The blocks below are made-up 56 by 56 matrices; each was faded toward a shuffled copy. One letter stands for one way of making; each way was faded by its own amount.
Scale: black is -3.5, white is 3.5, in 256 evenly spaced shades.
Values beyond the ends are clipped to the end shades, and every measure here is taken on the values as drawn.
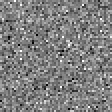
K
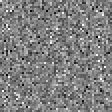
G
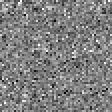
G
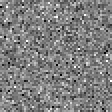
K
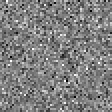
K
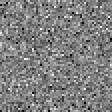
K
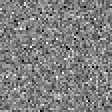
K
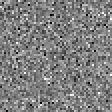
G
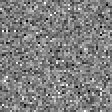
K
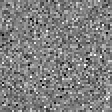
K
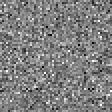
G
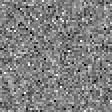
K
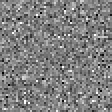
G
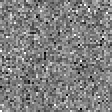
K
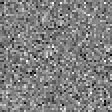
G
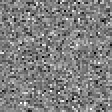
G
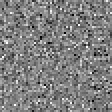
G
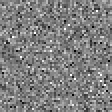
K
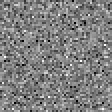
G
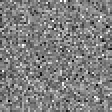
K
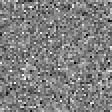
G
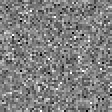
K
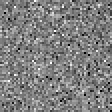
G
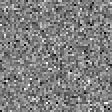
K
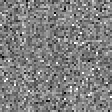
K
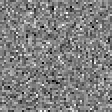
K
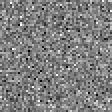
K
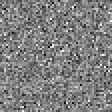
K
